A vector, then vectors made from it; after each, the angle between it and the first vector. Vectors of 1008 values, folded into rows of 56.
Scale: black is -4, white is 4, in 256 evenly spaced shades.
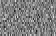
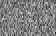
partly aligned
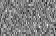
partly opposed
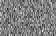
partly aligned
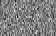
nearly opposite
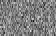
partly opposed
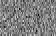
nearly parallel
